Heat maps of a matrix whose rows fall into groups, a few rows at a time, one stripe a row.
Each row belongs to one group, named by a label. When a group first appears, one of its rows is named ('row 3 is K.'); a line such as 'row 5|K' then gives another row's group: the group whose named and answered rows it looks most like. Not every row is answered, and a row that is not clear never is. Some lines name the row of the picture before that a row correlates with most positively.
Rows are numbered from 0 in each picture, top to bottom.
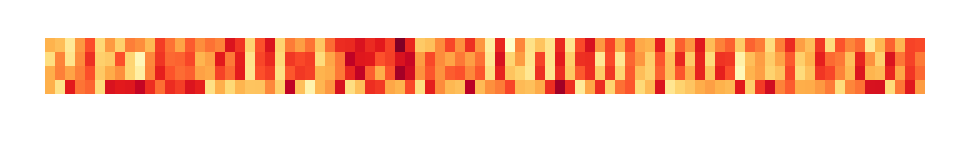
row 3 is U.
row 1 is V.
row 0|V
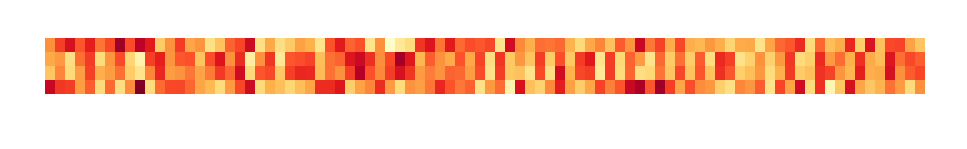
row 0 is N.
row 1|V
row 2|V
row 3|N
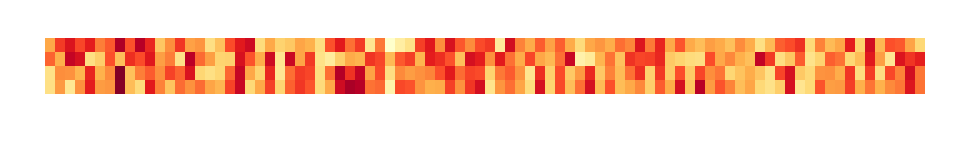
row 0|N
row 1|U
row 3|V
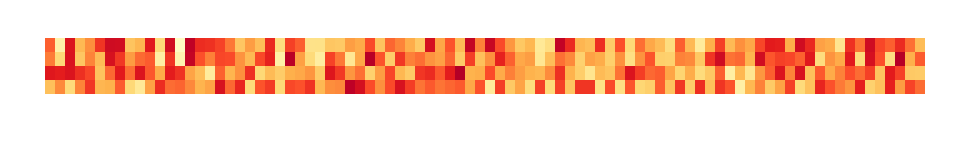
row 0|U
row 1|U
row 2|N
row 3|V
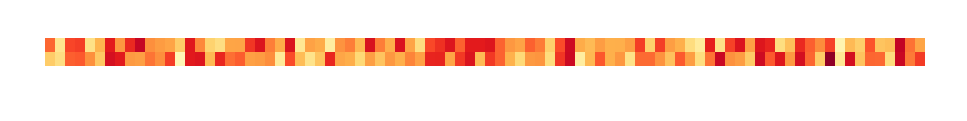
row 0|U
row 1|U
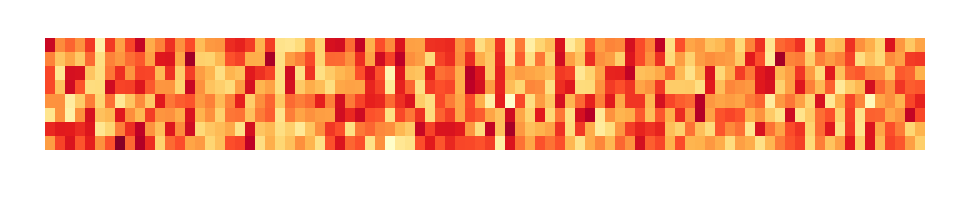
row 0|N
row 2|U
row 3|U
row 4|V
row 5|V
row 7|N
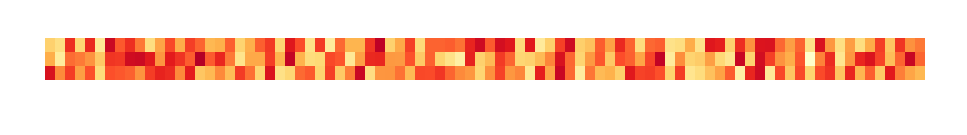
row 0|U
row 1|U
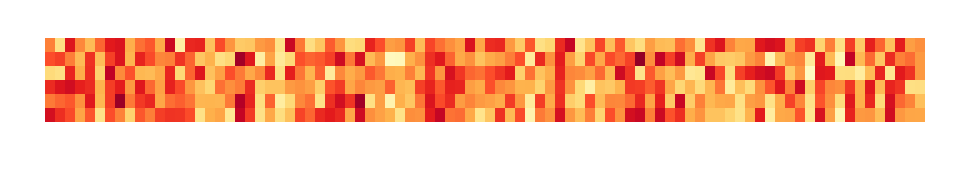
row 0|U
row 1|N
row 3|N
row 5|N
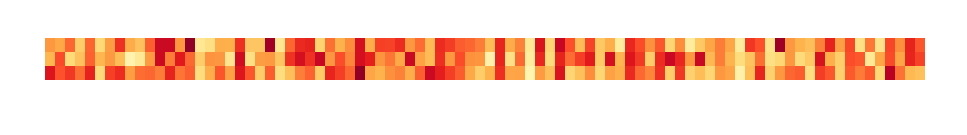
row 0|V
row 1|V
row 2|N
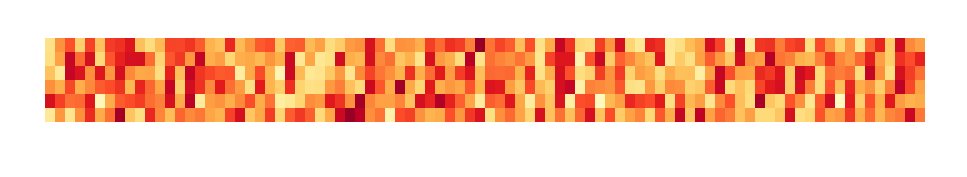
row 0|U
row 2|U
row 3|U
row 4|N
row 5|V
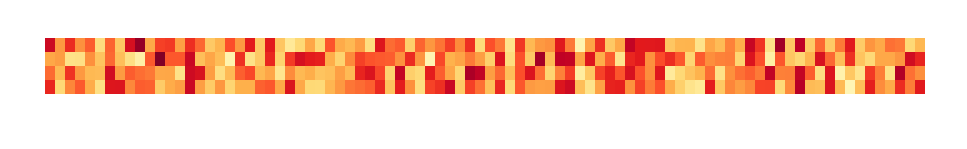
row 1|V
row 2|U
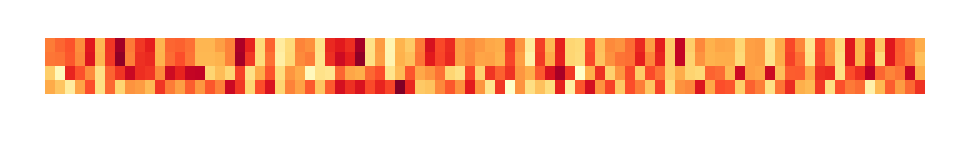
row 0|N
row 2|U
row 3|V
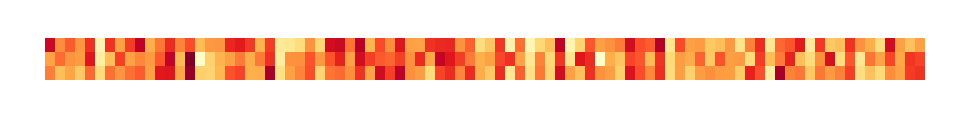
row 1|V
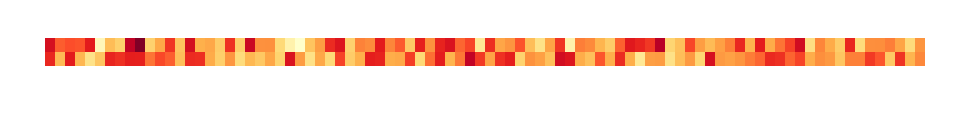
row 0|N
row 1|U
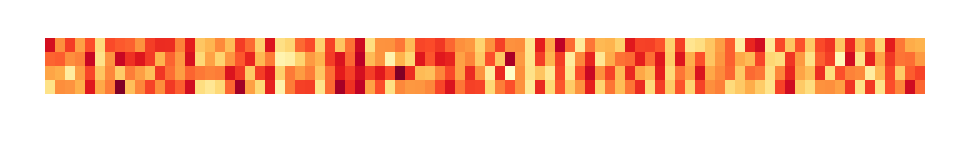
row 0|N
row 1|N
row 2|V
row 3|V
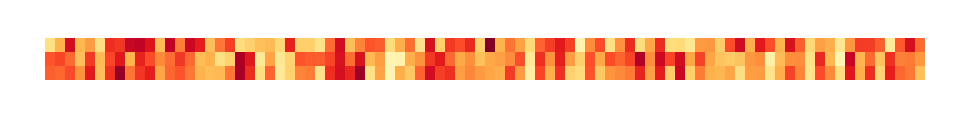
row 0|U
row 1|N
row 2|N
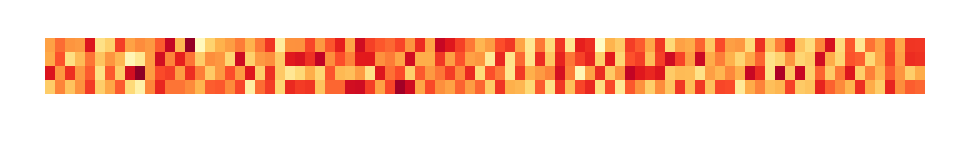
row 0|V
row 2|N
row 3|V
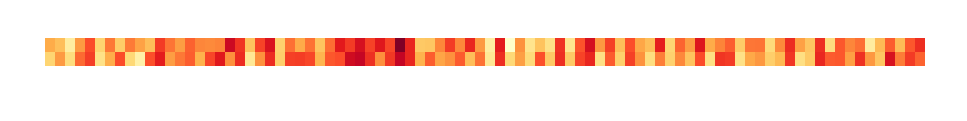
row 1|V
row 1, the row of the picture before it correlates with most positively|3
